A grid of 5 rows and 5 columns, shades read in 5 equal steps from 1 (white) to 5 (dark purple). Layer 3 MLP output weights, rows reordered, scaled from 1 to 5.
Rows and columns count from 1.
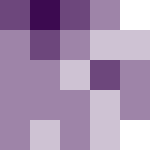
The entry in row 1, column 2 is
5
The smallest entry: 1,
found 2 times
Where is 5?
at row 1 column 2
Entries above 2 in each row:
4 3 4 4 2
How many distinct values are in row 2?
3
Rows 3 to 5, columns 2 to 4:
3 2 4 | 3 3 2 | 2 3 2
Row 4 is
3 3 3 2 3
